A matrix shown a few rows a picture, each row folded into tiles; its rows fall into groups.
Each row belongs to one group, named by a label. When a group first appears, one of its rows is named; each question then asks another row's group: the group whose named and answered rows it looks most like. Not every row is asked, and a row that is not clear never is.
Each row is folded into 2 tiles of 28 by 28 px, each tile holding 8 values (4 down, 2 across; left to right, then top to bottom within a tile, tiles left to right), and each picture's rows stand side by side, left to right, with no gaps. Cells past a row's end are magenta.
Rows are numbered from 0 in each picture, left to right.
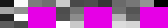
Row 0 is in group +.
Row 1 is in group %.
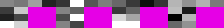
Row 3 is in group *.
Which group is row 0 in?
%
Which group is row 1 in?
+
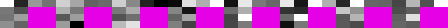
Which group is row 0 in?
*
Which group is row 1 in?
*
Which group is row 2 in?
%
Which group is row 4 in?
+
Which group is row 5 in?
*
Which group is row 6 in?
+
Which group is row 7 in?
+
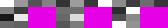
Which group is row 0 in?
*
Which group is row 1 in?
+
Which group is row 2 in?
%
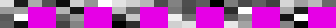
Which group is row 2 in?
*
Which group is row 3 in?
%
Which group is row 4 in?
%
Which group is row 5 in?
*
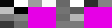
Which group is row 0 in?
+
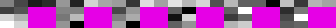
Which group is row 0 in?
%
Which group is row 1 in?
*
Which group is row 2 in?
*
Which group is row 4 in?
%
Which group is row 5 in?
*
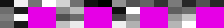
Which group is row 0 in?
+
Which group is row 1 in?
%
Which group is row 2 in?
%
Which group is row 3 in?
%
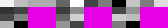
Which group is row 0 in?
*
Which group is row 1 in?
+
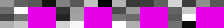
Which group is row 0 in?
%
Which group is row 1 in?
%
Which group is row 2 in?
%
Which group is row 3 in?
*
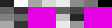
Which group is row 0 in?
+
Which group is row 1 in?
%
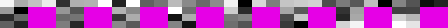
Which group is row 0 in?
*
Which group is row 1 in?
+
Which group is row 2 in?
+
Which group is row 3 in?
*
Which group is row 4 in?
*
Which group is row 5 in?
*
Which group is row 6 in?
%
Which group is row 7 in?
%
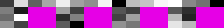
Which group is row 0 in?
+
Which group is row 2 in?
+
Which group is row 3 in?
%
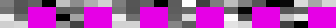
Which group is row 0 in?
%
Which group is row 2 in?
%
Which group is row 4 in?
%
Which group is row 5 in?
+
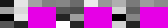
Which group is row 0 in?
+
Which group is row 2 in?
*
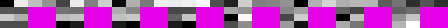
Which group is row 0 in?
+
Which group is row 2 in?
+
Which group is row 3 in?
*
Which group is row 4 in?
+
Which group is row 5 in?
*
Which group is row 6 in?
*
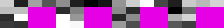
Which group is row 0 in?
*
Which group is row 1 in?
%
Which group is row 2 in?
*
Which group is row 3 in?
+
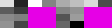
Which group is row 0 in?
*
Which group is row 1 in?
*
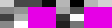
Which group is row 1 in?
*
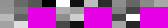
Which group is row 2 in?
*
